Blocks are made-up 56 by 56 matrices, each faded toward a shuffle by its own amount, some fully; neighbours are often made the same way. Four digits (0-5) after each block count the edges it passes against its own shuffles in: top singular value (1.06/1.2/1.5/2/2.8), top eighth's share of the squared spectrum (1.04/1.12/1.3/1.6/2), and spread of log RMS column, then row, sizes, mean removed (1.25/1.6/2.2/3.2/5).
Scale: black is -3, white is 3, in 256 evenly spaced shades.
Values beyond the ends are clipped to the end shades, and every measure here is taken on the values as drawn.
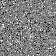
0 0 0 0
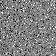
0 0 0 0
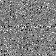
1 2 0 2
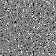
2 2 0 0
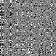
4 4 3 2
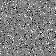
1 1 0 0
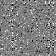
3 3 1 1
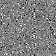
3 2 1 0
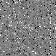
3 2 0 0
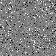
2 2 1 0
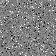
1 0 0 0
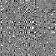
4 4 3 2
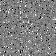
2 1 1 0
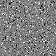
2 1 0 0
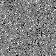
0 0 0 0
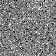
0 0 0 0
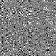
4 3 2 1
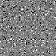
4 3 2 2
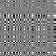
5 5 4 4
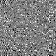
4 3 1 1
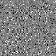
3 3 1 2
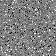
1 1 0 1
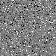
1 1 0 0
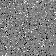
0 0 0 0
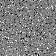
1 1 0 0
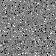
2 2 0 0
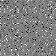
3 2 1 0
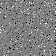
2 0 0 0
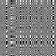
5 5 4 3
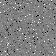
1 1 0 0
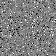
2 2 0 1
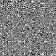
3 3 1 2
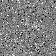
1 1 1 0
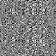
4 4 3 2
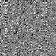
3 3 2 1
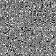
3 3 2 1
